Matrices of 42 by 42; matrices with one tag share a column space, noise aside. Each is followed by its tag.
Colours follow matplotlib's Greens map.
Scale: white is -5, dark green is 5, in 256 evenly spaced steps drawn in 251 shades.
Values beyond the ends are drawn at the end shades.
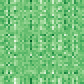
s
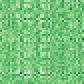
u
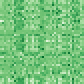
s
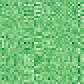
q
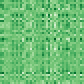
u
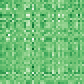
u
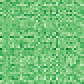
q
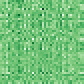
u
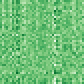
s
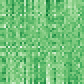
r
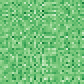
q
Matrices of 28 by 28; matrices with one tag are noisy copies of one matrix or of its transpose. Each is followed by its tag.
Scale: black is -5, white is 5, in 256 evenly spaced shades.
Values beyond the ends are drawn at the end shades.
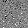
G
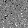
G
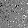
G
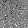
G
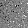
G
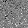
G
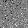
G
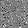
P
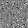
P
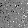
G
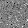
P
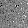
G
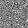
P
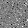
P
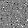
P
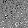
G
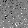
G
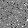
P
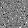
P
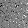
G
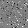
P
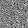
P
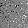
G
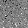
G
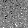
G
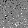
G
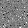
P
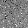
G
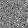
P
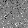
G
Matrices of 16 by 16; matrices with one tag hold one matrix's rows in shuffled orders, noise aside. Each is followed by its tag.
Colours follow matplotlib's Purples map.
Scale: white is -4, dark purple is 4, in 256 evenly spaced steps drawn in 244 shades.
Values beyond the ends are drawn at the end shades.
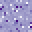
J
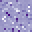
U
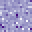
J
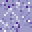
U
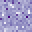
U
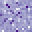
U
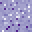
U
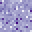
J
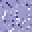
U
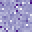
J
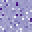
J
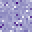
J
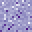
U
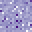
J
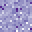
J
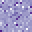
J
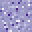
U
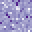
U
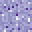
U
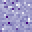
U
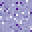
J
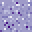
U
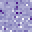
J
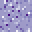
U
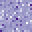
J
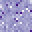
J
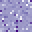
J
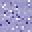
U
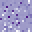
U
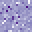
U
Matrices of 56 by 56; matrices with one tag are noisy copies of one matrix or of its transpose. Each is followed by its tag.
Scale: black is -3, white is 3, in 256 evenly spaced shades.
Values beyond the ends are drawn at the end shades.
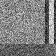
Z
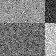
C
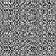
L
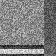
Z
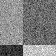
C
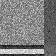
Z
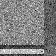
Z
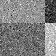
C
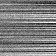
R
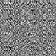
L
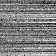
R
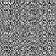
L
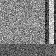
Z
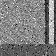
Z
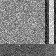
Z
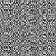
L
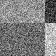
C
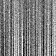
R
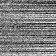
R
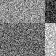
C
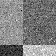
C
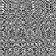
L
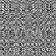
L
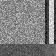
Z
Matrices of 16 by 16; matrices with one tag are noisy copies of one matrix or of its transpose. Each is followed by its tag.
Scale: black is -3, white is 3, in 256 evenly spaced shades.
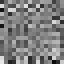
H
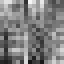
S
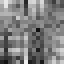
S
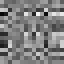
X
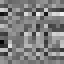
X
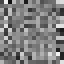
H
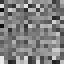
H
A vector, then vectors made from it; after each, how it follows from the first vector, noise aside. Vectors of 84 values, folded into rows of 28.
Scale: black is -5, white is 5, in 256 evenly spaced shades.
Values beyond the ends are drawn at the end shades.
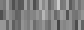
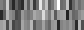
scaled up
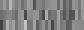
wrapped around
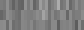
shrunk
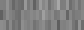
shrunk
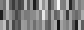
scaled up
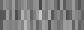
wrapped around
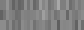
shrunk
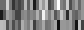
scaled up
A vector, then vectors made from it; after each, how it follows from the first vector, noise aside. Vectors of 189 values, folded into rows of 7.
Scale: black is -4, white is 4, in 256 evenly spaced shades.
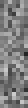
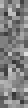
negated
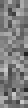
copied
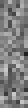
copied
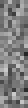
copied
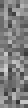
copied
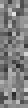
negated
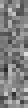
negated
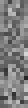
negated
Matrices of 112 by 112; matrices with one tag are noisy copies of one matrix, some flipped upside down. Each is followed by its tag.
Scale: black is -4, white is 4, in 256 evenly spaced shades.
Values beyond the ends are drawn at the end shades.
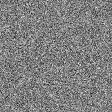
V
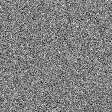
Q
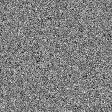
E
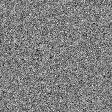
E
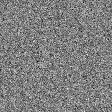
E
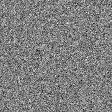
E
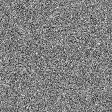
V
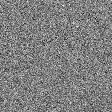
Q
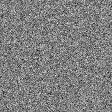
E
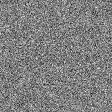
V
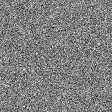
V
